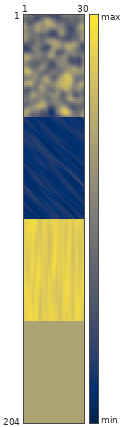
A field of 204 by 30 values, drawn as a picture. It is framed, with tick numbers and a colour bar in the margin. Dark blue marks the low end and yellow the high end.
The table splits into 4 rows of 1 panel. Panel 1,1: middling, blotchy, strong in contrast. Panel 2,1: very low, slanting down to the right, faint in contrast. Panel 3,1: very high, streaked downward, faint in contrast. Panel 4,1: high, flat.
